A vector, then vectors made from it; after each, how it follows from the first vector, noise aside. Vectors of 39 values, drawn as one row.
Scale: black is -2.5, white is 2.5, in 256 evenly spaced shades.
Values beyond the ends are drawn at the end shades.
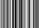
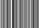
partly zeroed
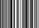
negated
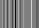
partly zeroed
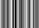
copied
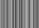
shrunk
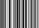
reversed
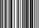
negated
